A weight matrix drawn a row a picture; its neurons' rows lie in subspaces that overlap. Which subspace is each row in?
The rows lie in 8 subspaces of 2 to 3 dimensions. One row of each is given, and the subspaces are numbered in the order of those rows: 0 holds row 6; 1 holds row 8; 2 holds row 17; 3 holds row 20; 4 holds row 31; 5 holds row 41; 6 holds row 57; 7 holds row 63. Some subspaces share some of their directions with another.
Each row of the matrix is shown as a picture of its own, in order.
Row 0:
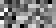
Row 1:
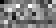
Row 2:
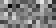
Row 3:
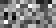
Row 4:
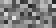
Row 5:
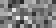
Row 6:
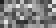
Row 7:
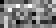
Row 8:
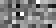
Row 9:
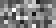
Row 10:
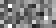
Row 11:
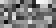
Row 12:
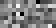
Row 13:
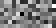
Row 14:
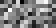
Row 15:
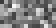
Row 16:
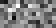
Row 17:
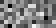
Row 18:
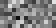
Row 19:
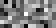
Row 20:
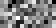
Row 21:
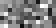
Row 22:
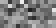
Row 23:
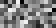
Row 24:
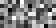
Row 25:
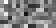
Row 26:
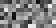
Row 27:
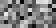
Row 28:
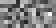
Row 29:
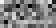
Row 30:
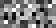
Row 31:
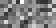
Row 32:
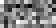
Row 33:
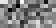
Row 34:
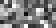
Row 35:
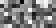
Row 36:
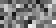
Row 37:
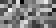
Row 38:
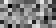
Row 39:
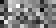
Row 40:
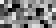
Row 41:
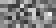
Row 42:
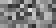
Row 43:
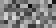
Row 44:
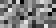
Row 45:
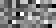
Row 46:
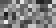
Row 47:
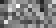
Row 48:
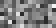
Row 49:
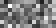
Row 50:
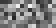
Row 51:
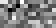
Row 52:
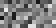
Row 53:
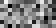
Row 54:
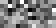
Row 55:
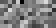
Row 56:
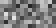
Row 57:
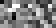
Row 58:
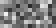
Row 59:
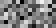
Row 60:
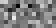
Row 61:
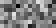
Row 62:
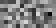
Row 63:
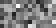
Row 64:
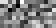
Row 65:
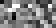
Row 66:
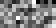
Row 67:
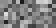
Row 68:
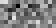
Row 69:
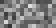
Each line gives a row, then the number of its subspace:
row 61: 7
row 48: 1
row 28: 5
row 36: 7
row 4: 1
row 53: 2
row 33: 4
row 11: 3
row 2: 2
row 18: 3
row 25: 6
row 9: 3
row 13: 1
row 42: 5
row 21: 1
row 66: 3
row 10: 2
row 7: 0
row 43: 3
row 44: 4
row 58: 1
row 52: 7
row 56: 1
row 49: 2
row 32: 0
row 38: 2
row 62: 5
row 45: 1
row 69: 2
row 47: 7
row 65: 6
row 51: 5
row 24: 4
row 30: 3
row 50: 5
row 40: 6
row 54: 5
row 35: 3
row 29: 0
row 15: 6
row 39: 7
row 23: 0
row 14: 0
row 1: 0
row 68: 4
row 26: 7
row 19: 6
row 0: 7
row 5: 3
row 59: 4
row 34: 6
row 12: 1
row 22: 5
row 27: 5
